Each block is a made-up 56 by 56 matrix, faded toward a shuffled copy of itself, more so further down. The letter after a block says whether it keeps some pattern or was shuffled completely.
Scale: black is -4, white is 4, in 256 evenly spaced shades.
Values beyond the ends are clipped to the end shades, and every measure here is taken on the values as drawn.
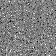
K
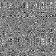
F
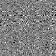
F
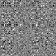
F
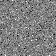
K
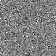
K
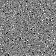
K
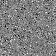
K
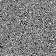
K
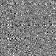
F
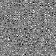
F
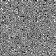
F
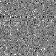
F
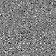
F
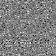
F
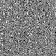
F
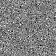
K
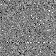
F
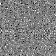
F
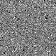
F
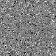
F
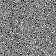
K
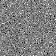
F
